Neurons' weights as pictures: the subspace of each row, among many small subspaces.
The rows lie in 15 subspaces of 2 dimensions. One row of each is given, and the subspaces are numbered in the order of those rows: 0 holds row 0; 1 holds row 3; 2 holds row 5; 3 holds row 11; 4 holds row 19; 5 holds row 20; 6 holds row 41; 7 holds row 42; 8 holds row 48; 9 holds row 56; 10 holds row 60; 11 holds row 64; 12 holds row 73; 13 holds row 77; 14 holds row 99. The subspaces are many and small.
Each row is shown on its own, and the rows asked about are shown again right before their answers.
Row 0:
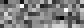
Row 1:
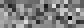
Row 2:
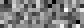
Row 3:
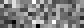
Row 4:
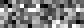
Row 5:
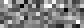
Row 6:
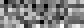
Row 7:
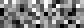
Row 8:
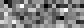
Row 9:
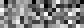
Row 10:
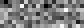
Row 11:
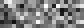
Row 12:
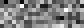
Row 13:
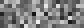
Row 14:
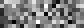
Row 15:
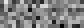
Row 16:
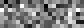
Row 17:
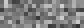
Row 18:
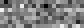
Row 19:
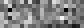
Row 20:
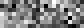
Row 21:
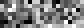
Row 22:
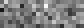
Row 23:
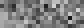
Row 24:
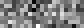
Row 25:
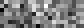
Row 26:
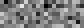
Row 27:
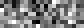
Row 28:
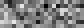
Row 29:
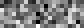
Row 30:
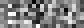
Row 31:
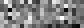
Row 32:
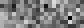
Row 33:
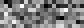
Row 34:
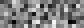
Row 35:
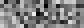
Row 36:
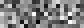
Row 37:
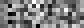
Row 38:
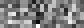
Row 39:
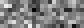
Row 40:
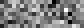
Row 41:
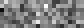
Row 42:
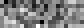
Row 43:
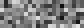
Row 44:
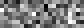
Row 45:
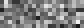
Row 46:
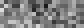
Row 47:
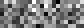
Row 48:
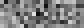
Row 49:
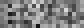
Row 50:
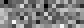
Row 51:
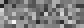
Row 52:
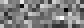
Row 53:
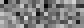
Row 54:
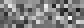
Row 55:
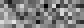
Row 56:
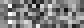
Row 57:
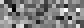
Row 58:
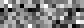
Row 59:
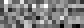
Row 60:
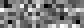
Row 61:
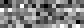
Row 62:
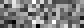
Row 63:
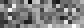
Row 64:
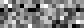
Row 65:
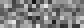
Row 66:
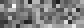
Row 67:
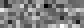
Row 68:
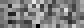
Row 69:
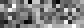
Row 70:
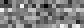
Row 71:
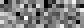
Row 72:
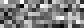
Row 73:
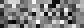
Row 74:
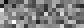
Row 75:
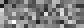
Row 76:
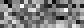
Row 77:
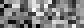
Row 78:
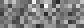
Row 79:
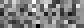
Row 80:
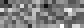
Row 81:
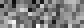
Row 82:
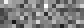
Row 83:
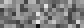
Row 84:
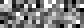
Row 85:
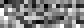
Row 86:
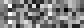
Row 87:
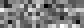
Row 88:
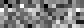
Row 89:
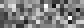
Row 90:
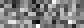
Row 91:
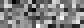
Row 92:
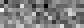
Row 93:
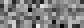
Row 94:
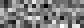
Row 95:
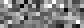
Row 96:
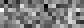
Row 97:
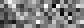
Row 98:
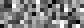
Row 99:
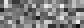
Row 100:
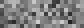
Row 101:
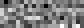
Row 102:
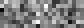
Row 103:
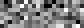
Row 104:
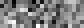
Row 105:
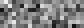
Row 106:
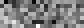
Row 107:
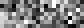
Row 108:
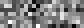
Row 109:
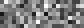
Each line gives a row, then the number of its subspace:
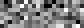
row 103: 2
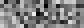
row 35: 8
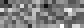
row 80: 13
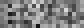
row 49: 9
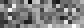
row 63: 4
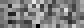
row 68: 9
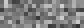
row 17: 14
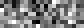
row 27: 6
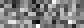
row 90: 6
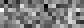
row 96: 11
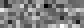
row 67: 10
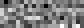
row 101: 1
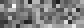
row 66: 4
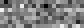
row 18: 6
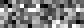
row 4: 11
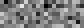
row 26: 2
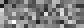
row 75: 0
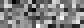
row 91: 14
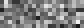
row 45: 14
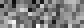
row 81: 7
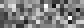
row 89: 5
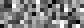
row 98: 8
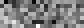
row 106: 1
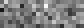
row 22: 13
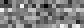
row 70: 6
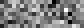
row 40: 12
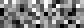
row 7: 10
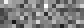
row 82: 12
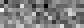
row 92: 13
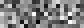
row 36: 2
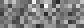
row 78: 14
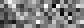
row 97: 3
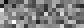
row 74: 0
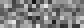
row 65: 1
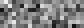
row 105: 11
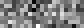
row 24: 10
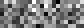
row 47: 14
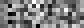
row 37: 9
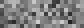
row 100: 12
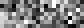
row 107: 5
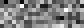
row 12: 0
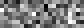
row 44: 11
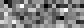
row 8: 3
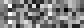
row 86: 9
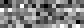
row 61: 6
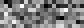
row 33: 3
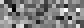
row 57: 4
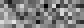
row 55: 3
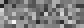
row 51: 0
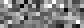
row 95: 2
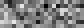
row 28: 3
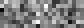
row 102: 6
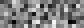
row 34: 11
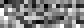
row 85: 1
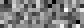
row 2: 8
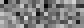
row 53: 8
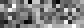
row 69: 4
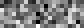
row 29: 9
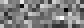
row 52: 0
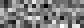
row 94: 1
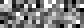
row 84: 8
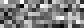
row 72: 0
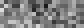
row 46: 13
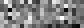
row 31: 4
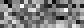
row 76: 3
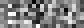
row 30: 9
